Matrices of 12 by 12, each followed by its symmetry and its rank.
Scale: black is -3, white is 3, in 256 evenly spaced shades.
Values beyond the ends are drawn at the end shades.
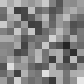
neither, full rank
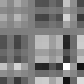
symmetric, rank one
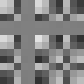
symmetric, rank one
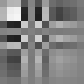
symmetric, rank one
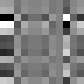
neither, rank one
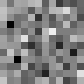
neither, full rank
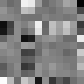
antisymmetric, rank two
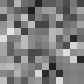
antisymmetric, full rank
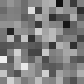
antisymmetric, full rank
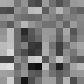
neither, rank two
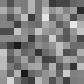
antisymmetric, full rank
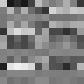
neither, rank two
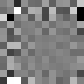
antisymmetric, rank two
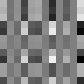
neither, rank one
